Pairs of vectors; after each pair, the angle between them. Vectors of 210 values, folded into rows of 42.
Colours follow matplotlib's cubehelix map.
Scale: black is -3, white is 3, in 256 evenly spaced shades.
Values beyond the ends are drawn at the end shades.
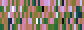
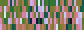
partly opposed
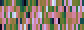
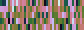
orthogonal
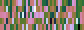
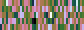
orthogonal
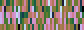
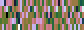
partly opposed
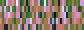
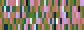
nearly parallel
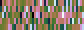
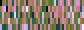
partly aligned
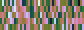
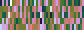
partly aligned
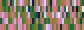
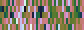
orthogonal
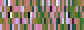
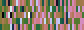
nearly opposite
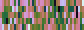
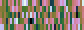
partly aligned
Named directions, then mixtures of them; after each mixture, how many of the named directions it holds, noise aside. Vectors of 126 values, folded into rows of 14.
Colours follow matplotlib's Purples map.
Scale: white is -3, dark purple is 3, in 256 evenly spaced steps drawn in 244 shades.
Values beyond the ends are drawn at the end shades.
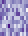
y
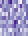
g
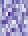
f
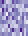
two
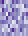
two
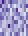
two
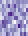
three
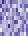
two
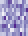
three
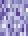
one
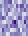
two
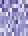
three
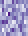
one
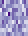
two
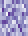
one
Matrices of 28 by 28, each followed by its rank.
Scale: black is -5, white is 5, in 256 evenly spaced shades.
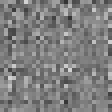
five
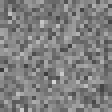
full rank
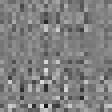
three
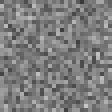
full rank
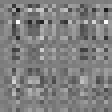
two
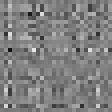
three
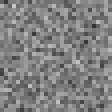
full rank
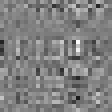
three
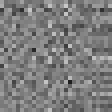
five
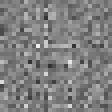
five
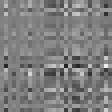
two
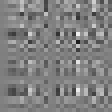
two
